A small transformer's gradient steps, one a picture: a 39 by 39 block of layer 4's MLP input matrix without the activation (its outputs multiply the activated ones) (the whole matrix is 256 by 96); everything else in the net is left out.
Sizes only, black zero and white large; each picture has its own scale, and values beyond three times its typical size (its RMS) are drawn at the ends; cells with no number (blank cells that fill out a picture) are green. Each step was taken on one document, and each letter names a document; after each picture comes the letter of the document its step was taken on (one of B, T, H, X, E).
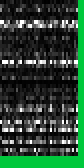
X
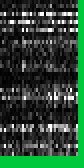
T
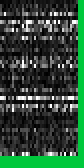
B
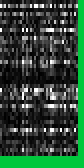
B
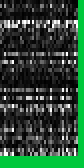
X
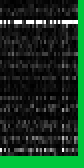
X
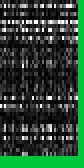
T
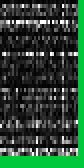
X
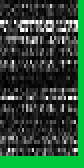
X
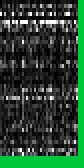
T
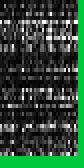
T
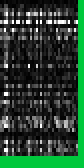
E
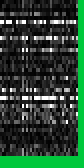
B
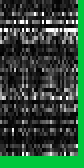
B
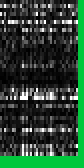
T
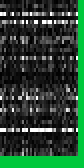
B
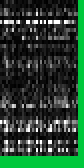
E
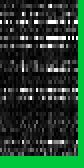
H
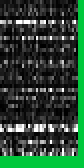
H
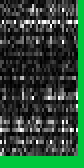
X
